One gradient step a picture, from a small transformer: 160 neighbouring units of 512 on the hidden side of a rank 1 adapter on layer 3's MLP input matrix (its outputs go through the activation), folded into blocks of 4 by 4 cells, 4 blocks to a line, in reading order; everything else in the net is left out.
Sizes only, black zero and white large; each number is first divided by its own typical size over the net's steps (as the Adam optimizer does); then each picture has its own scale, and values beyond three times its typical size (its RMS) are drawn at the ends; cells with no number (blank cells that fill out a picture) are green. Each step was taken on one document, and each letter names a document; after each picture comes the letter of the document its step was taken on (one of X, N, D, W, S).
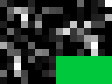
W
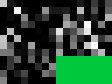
W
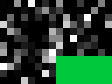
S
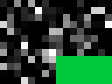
S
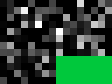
W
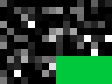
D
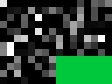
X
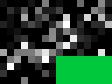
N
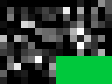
W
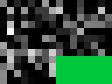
S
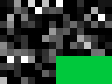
S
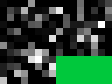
W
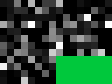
S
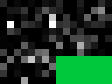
N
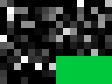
N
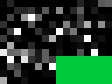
D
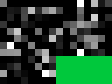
X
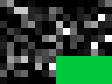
D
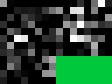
D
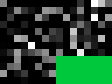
X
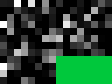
S
